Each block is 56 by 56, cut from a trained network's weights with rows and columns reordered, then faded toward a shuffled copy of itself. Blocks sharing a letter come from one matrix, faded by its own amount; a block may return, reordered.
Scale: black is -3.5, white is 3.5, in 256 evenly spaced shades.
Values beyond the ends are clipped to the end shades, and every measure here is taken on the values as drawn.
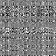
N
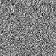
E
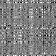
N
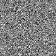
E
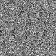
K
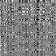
N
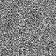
E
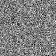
K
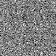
E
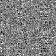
E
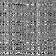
N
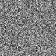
E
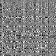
N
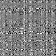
N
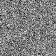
K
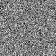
K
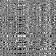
N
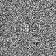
E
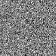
K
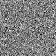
E
